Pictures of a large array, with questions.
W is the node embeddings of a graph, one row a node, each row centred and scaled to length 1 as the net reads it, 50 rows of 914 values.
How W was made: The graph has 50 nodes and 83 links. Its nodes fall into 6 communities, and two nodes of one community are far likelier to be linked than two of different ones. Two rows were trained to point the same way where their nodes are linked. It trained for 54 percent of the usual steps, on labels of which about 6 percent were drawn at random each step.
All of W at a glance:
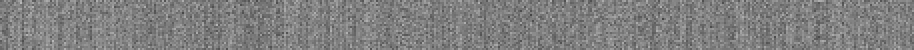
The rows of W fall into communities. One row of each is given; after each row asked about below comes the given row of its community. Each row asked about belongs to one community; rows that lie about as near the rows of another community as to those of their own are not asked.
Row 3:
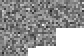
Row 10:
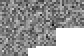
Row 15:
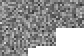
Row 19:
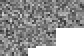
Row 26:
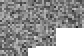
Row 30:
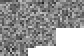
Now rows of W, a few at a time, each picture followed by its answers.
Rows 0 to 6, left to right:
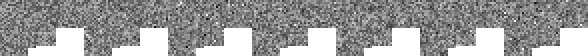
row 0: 15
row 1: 15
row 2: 10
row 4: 3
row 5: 30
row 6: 30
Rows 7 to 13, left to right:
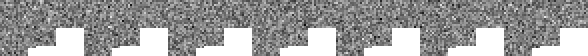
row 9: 26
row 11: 26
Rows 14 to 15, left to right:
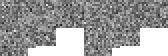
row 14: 3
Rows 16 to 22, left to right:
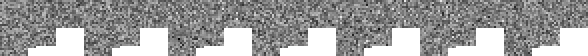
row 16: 26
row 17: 26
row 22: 30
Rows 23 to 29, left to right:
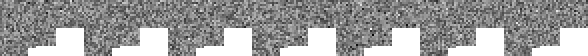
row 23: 3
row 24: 15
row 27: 30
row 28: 26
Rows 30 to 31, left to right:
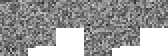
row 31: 26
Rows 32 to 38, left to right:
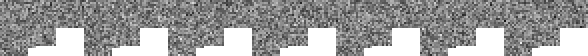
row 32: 26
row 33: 30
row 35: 26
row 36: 3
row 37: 10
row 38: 3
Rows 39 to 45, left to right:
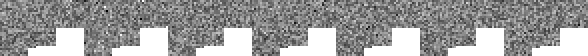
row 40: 10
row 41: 15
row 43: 15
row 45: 3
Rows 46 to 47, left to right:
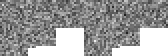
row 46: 19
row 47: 15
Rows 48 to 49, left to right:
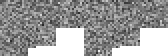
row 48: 15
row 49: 3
